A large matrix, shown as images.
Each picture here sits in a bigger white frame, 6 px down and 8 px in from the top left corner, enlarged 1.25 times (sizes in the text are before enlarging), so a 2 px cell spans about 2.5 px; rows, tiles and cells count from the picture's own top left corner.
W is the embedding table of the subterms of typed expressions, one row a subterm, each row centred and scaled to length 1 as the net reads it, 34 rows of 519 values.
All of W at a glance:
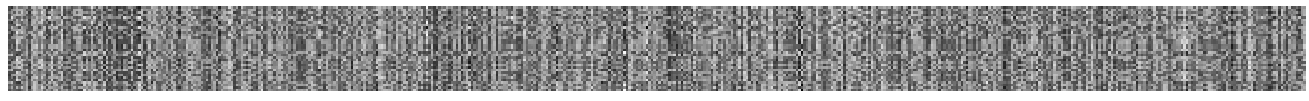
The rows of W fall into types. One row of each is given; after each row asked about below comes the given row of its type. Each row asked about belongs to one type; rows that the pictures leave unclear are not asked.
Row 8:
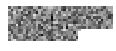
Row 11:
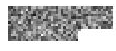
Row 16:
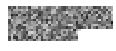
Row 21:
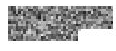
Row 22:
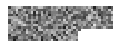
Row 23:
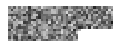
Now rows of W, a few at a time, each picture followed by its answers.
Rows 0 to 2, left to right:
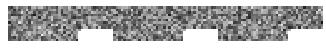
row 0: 11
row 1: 8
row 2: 23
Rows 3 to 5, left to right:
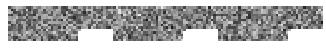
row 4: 22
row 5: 23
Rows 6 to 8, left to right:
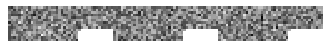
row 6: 11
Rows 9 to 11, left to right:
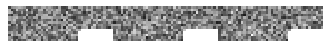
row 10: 21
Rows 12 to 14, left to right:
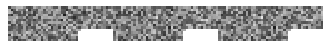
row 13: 16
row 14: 16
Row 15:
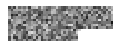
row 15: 16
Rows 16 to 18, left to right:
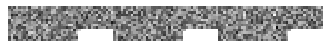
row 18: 11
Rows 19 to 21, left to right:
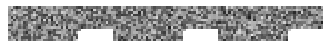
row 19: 23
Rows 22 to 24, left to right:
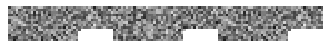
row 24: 22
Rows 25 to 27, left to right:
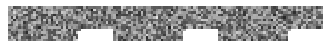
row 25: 23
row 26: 16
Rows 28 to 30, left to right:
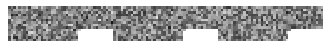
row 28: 16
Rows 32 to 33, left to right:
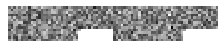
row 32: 23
